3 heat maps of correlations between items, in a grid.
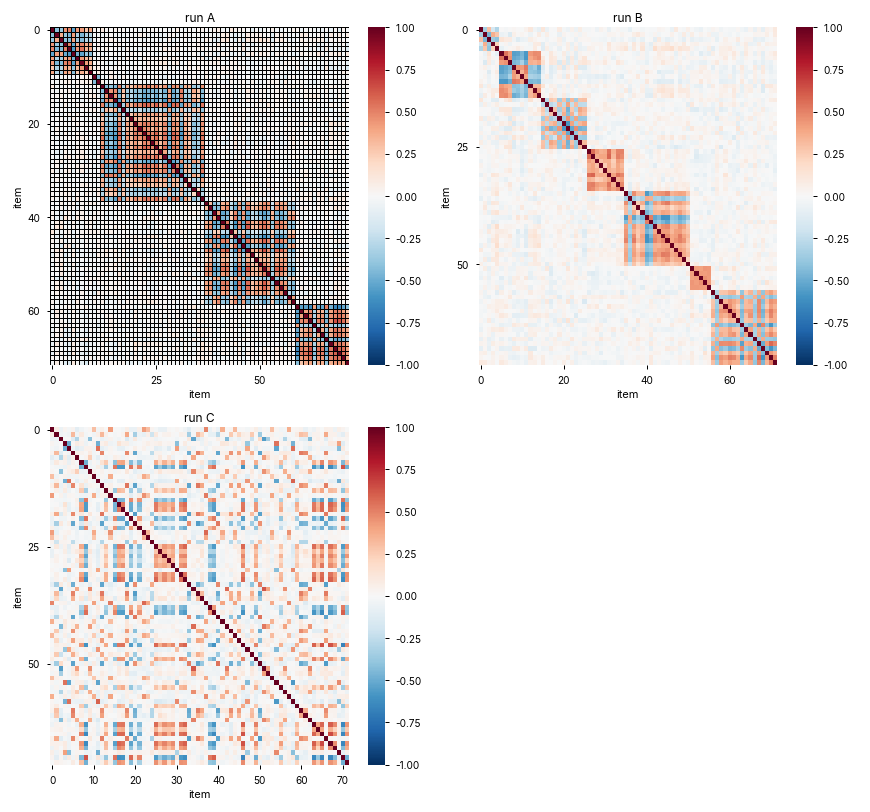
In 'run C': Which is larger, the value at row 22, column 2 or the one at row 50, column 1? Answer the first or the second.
the first
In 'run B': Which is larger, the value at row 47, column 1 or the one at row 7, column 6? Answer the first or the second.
the second
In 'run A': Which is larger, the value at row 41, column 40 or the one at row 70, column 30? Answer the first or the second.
the second
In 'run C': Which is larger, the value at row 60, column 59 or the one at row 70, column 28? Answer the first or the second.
the first
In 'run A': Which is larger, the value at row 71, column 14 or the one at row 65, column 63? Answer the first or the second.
the first
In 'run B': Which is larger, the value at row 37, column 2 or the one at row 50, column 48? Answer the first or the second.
the second
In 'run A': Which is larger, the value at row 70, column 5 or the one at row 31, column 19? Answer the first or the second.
the first
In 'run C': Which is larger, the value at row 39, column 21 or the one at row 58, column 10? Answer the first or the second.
the first
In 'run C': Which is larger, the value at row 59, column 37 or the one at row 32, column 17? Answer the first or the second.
the second
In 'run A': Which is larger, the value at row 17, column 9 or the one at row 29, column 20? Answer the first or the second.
the second
